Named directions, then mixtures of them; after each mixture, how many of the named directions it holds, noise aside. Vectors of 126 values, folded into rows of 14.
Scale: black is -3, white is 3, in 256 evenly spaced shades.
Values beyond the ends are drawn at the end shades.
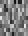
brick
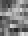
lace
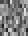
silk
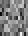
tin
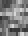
one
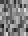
three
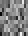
one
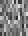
two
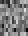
two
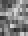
one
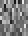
one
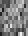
two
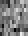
three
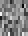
three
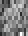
two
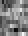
one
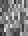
three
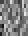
three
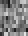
two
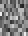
three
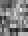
one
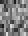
three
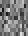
one
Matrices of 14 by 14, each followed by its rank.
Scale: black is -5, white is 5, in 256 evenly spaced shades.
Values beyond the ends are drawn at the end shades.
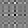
one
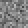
full rank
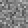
full rank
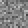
full rank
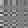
one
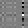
one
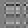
one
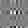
one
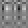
one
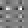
one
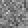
full rank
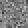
full rank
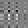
one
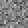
full rank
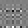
one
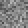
full rank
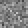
full rank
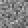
full rank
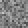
full rank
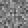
full rank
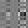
one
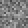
full rank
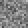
full rank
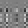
one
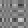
one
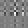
one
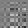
one
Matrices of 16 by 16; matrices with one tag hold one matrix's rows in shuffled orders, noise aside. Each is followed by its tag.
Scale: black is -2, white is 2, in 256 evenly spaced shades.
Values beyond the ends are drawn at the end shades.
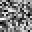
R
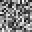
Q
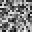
R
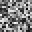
R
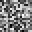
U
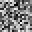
U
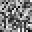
Q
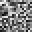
R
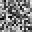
Q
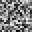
U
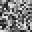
R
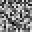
Q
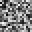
R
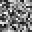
R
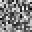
Q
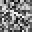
U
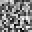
U
